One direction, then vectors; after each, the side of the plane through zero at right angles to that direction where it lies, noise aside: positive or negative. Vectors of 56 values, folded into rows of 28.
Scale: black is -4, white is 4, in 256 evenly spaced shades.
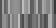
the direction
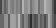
positive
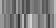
negative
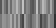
positive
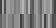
positive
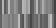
positive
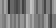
negative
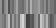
negative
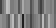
positive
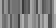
negative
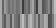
negative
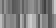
negative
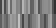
positive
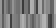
negative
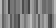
negative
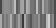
positive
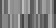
positive
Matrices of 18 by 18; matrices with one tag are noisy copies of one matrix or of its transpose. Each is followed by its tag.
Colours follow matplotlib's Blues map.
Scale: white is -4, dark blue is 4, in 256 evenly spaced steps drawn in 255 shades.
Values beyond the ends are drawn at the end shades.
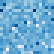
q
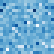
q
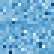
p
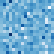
q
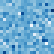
p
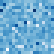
q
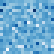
q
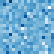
q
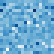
q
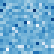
q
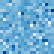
p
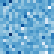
q
